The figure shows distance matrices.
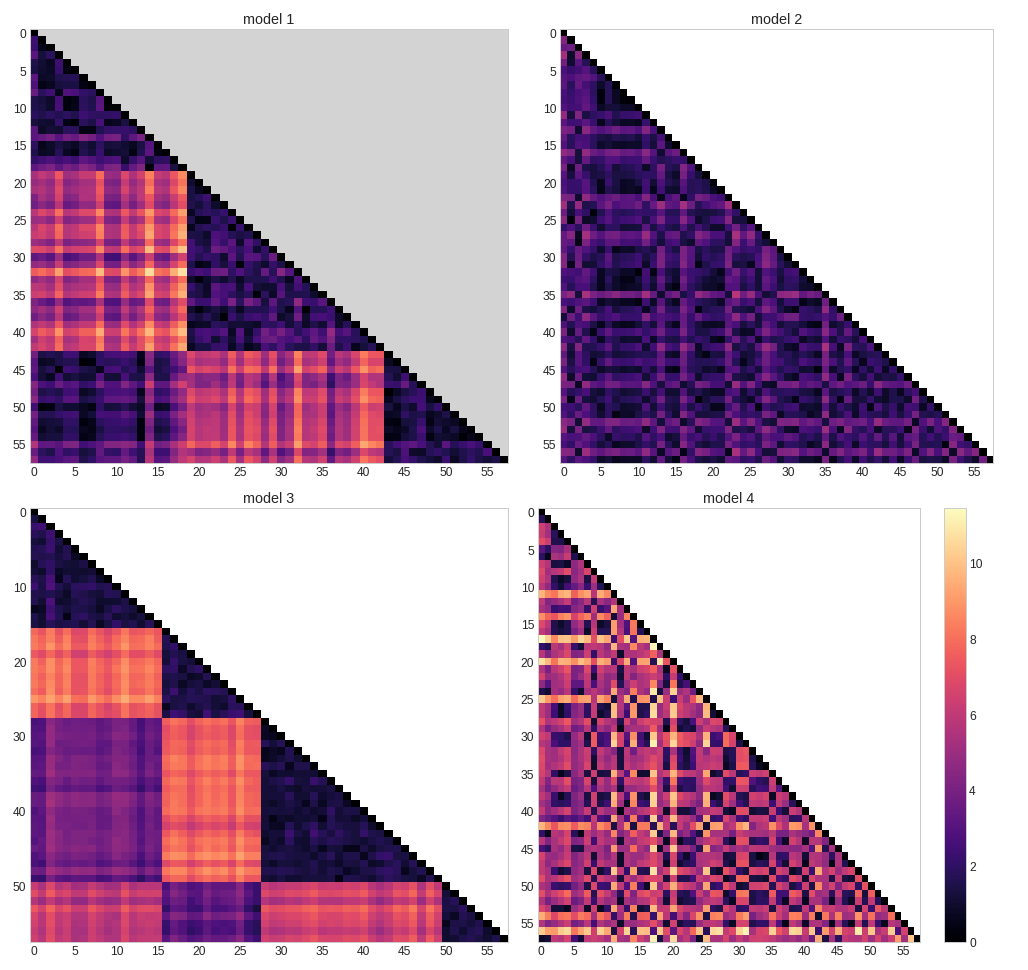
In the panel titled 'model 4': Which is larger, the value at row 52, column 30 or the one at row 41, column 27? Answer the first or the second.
the first
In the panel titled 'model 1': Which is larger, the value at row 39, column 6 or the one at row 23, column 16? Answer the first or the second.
the first
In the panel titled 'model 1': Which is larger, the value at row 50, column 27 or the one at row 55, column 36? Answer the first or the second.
the first
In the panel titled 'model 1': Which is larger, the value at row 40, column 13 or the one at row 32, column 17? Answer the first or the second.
the second
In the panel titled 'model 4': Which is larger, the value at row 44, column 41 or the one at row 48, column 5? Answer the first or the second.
the first
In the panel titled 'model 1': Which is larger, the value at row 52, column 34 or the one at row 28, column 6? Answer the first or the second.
the first
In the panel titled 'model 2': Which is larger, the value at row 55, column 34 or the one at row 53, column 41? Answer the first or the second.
the second
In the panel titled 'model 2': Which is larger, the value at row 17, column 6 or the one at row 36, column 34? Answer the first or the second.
the first
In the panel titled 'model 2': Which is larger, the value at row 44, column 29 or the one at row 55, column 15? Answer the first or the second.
the first
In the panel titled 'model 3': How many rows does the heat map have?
58
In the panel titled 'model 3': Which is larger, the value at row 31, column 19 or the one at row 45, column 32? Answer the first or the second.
the first
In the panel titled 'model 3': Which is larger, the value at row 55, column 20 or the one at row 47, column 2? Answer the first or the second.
the second
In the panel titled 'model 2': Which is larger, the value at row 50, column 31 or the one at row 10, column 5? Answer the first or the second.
the first
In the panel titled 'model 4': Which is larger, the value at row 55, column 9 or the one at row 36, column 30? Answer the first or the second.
the second
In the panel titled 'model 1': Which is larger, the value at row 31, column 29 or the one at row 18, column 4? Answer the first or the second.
the second
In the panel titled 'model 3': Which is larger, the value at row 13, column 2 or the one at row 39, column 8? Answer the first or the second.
the second
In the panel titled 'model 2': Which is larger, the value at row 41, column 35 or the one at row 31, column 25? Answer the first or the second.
the first
